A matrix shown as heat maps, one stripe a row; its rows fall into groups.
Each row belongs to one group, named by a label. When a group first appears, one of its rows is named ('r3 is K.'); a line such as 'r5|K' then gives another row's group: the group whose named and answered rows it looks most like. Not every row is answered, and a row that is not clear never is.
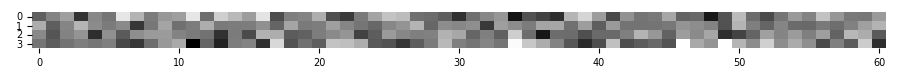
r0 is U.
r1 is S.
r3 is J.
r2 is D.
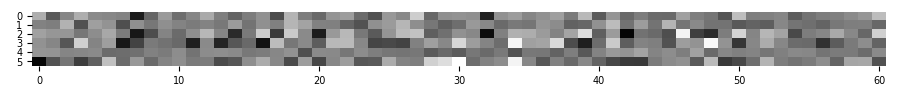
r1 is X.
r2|S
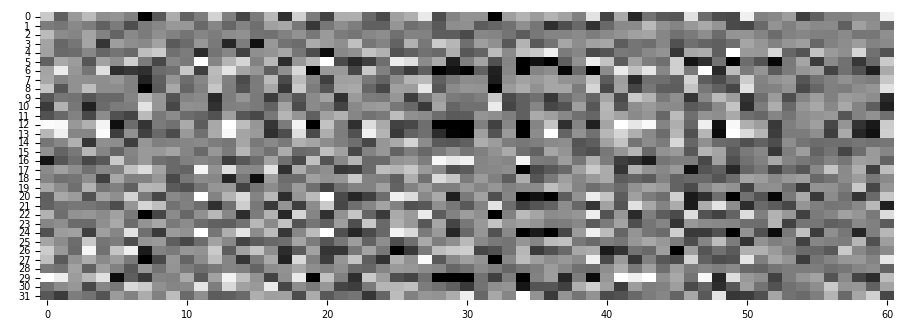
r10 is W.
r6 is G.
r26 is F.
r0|S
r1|D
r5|U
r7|S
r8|S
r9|W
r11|X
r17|U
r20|U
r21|W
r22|S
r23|J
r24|U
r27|S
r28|X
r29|G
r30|U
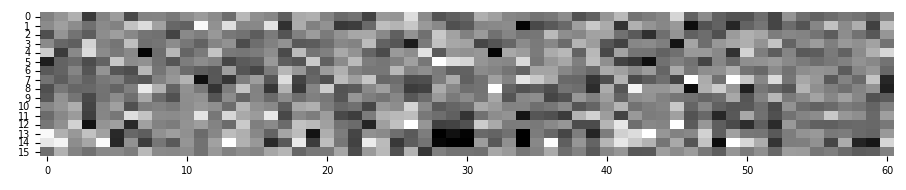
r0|X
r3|F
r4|S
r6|X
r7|J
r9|W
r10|X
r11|U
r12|X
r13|G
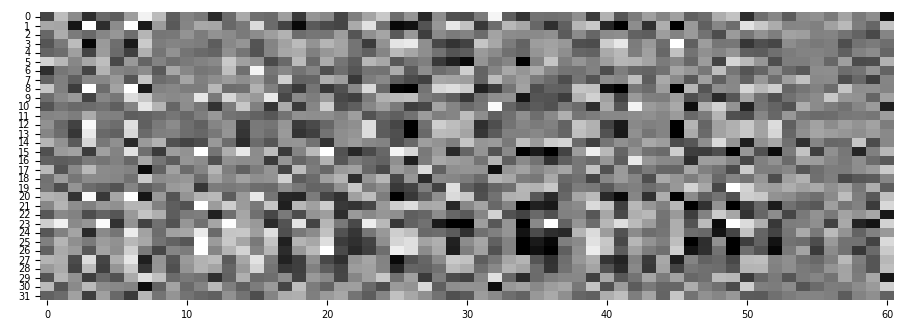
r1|F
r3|X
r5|G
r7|W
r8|F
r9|U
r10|W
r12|F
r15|U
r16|W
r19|J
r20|F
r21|U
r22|W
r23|G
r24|U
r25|U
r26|U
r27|F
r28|F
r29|W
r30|S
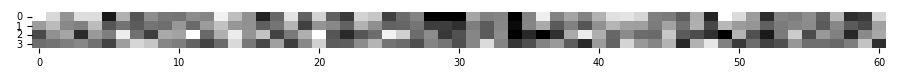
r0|G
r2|U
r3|W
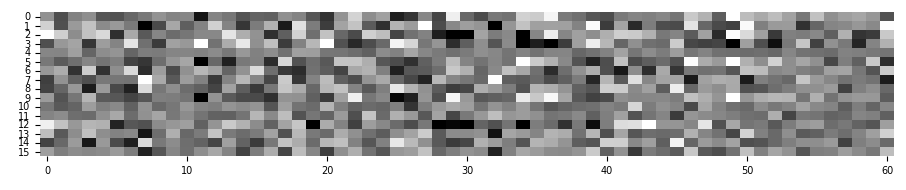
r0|J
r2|G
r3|U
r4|X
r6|F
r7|W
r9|J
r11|J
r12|G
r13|S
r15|S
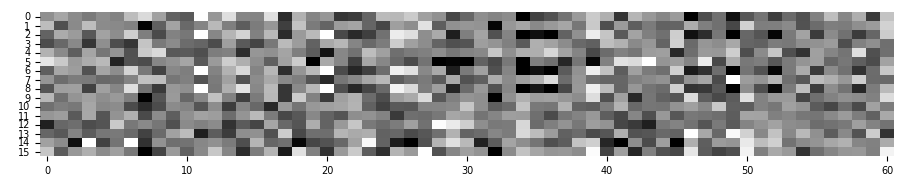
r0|U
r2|U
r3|X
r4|J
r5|G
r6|U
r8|U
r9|S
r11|F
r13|J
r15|S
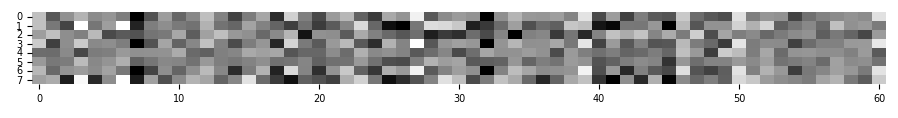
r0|S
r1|F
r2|G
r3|S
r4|J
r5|F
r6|S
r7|F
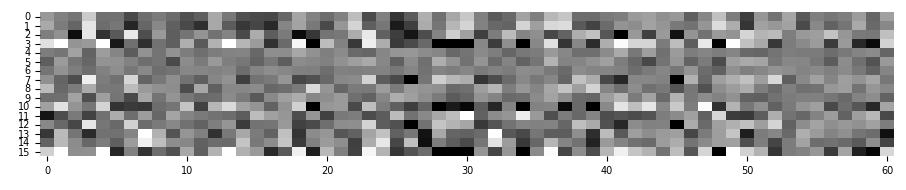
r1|J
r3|G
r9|X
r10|G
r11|D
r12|F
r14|W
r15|G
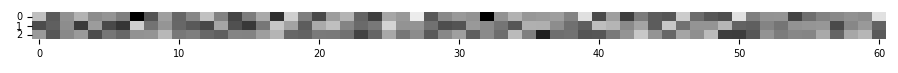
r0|S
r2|D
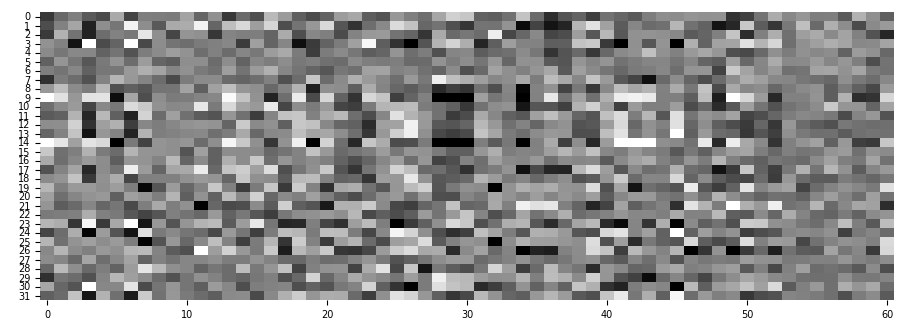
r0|D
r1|U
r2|W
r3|F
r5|W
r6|J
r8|G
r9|G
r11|X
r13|X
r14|G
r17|U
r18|X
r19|S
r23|F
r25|S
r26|U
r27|F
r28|W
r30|F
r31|X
